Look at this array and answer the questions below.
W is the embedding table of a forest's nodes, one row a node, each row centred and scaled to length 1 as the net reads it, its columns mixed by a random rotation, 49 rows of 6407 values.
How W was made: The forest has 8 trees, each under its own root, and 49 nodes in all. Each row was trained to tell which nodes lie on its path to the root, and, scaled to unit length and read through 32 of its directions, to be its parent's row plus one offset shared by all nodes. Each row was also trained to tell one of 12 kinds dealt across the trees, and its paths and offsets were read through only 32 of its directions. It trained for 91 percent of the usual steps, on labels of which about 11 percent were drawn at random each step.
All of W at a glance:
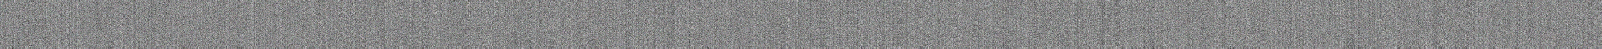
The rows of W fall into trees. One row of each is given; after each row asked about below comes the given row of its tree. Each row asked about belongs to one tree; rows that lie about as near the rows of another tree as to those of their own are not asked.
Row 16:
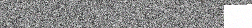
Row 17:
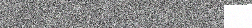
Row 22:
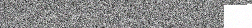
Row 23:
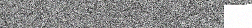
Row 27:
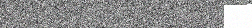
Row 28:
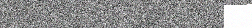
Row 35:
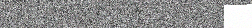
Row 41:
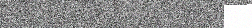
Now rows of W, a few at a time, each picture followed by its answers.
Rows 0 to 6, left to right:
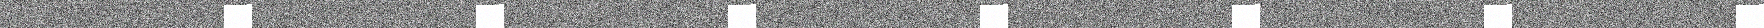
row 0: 35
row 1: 35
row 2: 23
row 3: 27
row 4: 23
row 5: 23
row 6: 22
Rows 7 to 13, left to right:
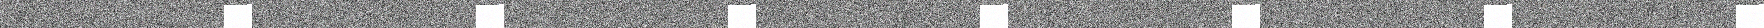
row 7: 16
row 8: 28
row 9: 27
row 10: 28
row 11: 17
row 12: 22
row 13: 23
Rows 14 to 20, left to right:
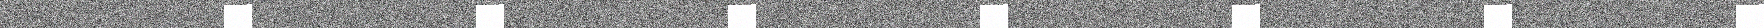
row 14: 28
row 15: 27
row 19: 41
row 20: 41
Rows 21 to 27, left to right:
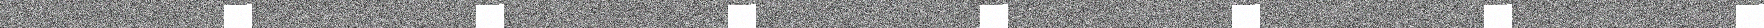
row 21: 23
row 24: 16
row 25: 41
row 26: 22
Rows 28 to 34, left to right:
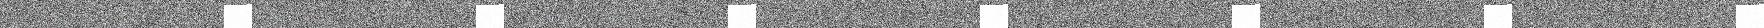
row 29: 41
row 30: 16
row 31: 28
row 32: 22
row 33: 27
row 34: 23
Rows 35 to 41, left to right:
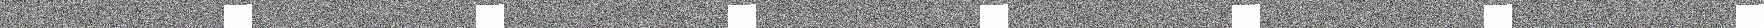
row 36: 41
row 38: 17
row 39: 35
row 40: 28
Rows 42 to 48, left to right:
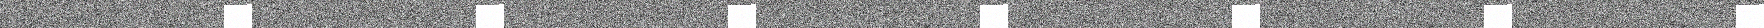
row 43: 23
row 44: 22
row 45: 35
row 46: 17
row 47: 16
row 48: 16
